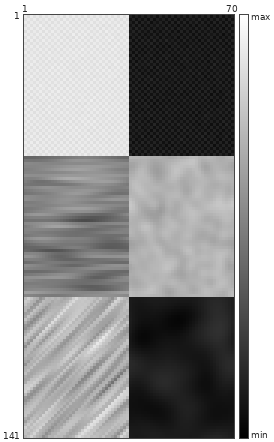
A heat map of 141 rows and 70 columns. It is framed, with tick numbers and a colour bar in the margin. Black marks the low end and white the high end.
The table splits into 3 rows of 2 panels. Panel 1,1: very high, checkered, faint in contrast. Panel 1,2: very low, checkered, faint in contrast. Panel 2,1: middling, streaked across. Panel 2,2: high, blotchy, faint in contrast. Panel 3,1: high, slanting up to the right. Panel 3,2: very low, smooth, faint in contrast.
